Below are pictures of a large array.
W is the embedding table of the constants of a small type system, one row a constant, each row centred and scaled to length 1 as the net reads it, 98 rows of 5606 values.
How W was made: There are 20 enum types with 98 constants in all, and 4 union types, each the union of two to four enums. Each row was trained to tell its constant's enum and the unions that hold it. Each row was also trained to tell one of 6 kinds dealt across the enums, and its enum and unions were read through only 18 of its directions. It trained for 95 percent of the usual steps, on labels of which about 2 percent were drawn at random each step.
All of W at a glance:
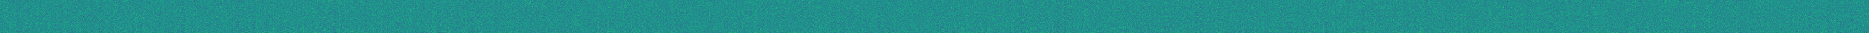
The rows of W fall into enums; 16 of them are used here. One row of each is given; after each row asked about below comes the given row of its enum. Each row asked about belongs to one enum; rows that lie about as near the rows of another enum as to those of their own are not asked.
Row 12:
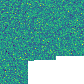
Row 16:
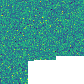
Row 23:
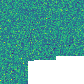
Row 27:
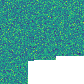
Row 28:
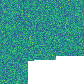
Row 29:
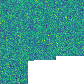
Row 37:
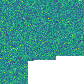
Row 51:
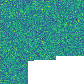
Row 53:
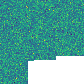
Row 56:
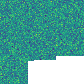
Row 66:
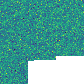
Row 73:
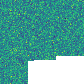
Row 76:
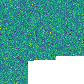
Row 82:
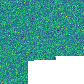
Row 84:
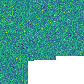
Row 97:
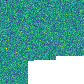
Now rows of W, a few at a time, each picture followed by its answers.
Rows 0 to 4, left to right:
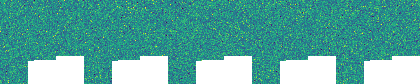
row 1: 51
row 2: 97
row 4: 23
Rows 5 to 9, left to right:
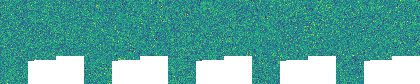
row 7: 53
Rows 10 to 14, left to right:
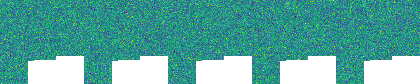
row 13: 53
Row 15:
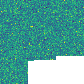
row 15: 73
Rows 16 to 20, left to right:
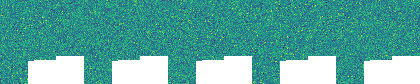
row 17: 28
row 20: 82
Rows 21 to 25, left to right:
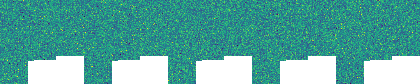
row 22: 29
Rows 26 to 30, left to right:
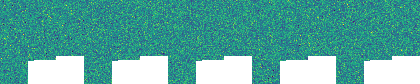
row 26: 27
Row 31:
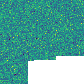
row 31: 97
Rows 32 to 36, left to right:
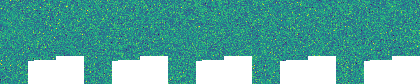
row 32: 51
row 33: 76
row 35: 56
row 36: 76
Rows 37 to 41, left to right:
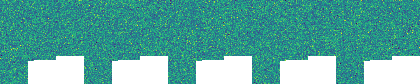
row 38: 12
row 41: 84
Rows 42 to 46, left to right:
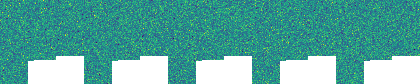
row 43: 28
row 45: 12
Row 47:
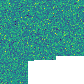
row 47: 82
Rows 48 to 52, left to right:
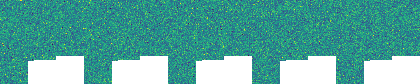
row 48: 97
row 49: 82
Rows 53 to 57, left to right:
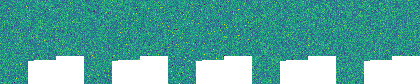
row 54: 29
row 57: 28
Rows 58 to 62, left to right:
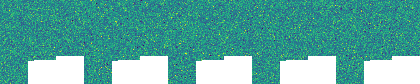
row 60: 97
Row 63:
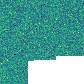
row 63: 97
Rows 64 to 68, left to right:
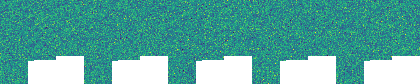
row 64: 28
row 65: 23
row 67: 73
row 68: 82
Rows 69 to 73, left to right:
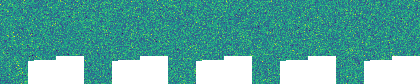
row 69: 76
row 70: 84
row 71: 12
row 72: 82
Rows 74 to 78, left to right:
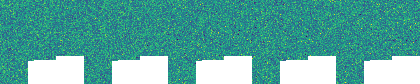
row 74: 12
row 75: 29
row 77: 73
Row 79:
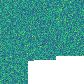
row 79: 23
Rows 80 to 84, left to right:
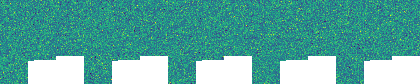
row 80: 56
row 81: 84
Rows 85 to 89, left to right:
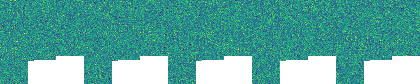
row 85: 12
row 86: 51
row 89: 16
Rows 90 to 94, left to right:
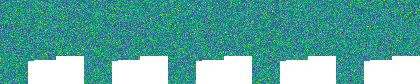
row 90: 53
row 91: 28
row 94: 23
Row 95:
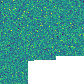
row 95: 51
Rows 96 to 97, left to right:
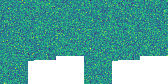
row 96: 53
